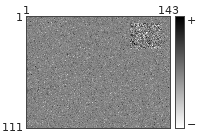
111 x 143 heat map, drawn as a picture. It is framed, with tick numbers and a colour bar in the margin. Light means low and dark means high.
No overall slope runs across the table. The distribution is heavy-tailed on both sides. The top right is the roughest part. There are no regular stripes. The texture is fine-grained noise. No row or column stands out. In the top right lies a patch that is rougher than the rest.
